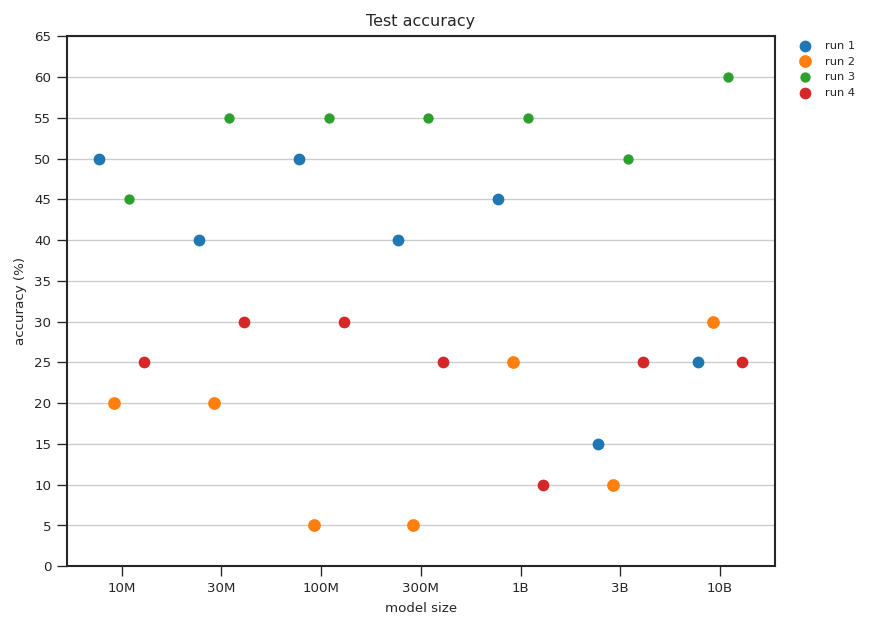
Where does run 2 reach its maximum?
10B
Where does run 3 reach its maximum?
10B
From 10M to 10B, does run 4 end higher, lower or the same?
the same
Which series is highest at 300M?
run 3
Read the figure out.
Title: Test accuracy
x-axis: model size, ticks 10M 30M 100M 300M 1B 3B 10B
y-axis: accuracy (%), ticks 0 5 10 15 20 25 30 35 40 45 50 55 60 65
Legend: run 1, run 2, run 3, run 4
Values:
run 1: 50 40 50 40 45 15 25
run 2: 20 20 5 5 25 10 30
run 3: 45 55 55 55 55 50 60
run 4: 25 30 30 25 10 25 25
